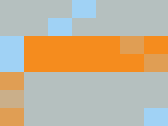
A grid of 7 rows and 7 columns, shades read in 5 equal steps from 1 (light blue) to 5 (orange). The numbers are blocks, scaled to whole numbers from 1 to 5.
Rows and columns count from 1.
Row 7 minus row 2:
2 0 1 0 0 0 -1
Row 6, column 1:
3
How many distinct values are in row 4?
3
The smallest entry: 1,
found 5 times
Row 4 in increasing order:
1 4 5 5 5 5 5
